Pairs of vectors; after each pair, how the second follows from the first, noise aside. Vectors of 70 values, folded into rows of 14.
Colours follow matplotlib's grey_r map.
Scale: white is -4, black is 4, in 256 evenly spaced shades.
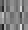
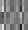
negated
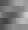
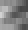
reversed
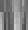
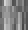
wrapped around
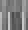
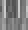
reversed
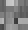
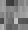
negated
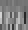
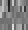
wrapped around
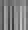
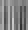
negated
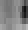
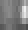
negated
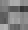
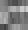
negated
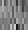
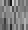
reversed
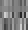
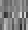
negated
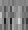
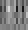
reversed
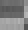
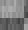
negated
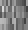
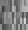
reversed
